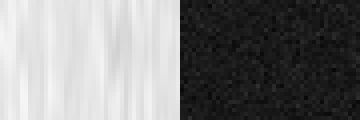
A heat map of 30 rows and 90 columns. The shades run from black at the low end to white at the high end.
The table splits into one row of 2 panels. Panel 1,1: very high, streaked downward, faint in contrast. Panel 1,2: very low, fine-grained, faint in contrast.
